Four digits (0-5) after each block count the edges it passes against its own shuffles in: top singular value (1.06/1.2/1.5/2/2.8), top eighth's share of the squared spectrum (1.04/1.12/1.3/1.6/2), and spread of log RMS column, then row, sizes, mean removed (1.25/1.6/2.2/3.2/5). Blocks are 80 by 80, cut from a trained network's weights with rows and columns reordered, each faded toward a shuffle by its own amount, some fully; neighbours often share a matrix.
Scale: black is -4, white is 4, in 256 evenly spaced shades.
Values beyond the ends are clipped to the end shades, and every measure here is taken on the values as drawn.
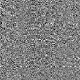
3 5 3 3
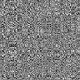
4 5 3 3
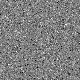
0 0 0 0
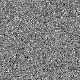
0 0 0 0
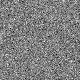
0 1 0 0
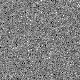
0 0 0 0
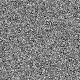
0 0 0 0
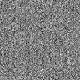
3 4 2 1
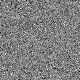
1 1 0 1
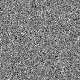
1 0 0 0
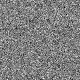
1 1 0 0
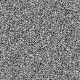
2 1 0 0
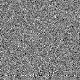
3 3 1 1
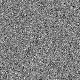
1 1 0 0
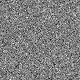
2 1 0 0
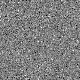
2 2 0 1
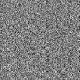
3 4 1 1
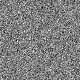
1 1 0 0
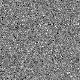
1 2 0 1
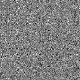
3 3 1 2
